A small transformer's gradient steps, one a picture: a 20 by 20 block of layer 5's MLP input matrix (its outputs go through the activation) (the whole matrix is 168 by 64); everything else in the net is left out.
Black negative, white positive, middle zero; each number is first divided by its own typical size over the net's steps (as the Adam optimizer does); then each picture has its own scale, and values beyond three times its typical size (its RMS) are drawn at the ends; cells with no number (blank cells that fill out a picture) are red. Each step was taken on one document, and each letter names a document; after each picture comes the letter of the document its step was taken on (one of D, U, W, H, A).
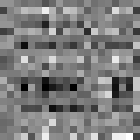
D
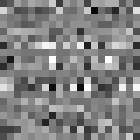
D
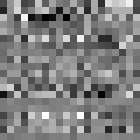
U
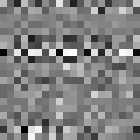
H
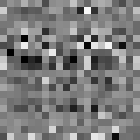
D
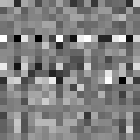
U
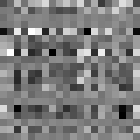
H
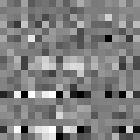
U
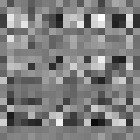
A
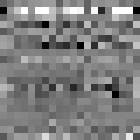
D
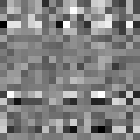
A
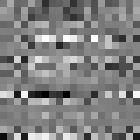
U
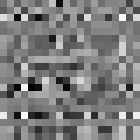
U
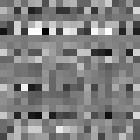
H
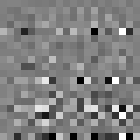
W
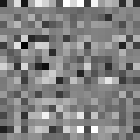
U
